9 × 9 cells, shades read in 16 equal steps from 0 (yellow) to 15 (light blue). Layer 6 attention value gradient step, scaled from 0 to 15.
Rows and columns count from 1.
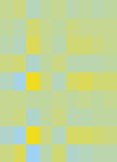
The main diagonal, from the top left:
8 10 4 9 11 9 10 6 10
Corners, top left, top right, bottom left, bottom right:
8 9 7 10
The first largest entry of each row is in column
3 2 2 3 2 3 3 2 3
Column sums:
80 81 69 76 77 74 71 75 74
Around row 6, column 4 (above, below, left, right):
7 9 9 8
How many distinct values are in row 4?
5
